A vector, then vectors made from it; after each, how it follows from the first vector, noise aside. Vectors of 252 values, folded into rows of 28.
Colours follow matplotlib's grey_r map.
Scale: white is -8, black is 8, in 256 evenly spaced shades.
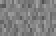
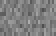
wrapped around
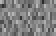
scaled up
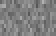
negated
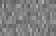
sign-scrambled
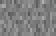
negated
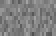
wrapped around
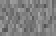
wrapped around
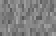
wrapped around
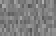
sign-scrambled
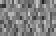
scaled up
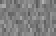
negated
